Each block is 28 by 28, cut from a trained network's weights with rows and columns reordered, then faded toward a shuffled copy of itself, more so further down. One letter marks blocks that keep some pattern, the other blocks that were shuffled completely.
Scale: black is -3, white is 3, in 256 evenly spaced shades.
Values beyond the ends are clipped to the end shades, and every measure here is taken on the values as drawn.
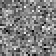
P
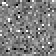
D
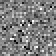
D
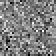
D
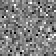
D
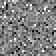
D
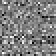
P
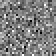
D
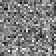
D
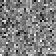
D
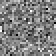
D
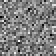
P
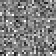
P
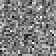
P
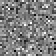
D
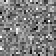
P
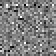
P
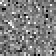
D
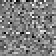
P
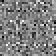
P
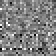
P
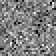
D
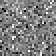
D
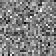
D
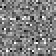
P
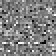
P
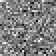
D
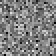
D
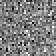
D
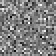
P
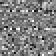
P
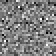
D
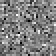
D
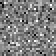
D
